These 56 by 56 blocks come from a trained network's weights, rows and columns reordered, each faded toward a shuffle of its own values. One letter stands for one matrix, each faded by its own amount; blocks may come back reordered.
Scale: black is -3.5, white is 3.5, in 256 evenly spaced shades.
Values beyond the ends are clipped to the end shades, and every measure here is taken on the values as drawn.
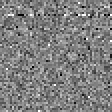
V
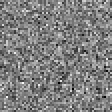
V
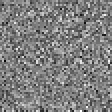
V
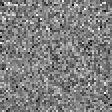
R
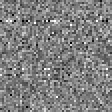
V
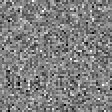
R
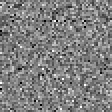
R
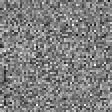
V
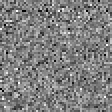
R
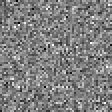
R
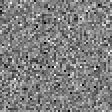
R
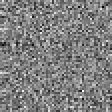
V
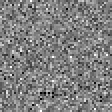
R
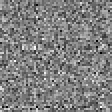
V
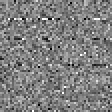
V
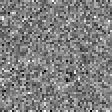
R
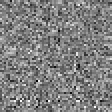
V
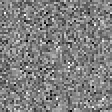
R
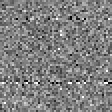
V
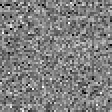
R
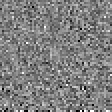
V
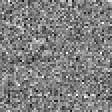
R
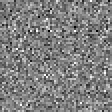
R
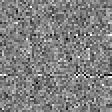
V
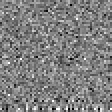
V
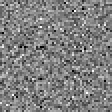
R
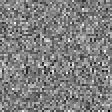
V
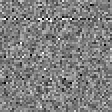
V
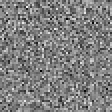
V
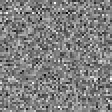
V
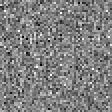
R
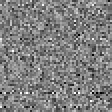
V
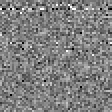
V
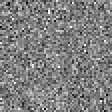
R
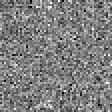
R
